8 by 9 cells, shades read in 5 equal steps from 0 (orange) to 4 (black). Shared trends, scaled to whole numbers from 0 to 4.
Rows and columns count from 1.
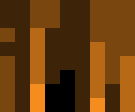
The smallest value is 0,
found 3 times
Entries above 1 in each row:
9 9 8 7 6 6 6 6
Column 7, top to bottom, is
2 2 2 1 1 1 1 0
